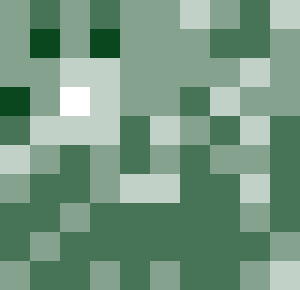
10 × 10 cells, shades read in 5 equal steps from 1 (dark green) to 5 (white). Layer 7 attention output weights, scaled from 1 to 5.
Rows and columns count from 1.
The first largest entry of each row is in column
7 1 3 3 2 1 5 3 2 10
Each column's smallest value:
1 1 2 1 2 2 2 2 2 2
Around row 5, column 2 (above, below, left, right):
3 3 2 4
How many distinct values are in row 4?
5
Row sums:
29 24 33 31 31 27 28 22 22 26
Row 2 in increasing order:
1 1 2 2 3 3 3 3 3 3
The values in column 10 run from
2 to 4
